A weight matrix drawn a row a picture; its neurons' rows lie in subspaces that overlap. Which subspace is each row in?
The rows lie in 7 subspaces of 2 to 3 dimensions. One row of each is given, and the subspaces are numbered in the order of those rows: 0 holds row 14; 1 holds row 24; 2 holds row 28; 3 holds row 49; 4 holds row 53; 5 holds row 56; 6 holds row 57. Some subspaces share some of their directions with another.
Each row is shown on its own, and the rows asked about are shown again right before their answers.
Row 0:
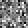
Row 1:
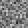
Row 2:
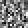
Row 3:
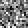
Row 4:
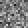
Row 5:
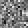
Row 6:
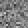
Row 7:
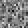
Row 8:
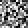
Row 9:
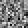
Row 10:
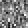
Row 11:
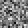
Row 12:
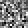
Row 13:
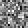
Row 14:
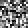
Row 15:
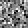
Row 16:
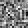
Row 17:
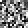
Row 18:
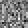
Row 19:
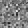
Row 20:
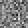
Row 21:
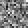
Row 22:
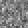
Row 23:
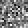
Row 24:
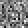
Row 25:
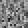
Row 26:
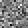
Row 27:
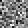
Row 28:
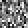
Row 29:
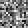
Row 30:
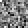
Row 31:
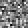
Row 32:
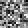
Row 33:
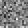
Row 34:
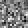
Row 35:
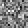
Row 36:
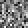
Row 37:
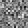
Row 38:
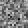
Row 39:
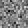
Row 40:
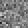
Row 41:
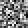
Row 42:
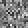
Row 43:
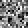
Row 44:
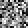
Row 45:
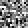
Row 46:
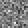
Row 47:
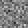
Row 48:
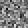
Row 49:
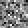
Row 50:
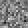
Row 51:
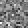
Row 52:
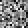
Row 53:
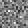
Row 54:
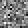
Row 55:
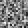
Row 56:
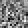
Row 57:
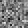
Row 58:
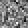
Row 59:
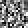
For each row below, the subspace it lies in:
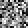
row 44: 2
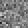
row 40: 6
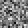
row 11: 4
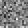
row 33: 1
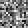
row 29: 2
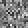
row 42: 3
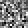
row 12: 2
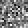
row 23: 0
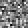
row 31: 0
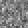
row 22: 6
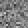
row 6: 6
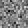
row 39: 4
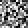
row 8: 5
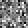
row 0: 2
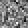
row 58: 5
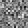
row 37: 3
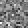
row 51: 6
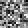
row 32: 3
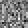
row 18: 1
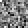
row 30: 0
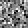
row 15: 4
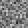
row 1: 0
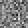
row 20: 1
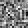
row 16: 2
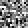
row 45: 0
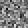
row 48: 3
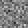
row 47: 4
